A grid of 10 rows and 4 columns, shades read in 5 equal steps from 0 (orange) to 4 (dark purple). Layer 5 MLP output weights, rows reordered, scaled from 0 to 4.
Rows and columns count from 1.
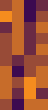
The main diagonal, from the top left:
2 1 3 2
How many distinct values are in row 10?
3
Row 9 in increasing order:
0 1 3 3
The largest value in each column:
3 4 4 3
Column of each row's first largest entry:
3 3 1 3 3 2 2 2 2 2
